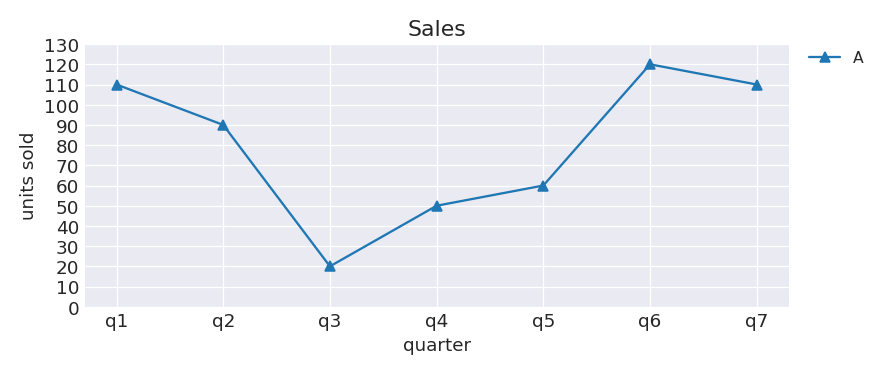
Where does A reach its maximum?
q6
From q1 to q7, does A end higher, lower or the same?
the same
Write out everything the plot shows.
Title: Sales
x-axis: quarter, ticks q1 q2 q3 q4 q5 q6 q7
y-axis: units sold, ticks 0 10 20 30 40 50 60 70 80 90 100 110 120 130
Legend: A
Values:
A: 110 90 20 50 60 120 110
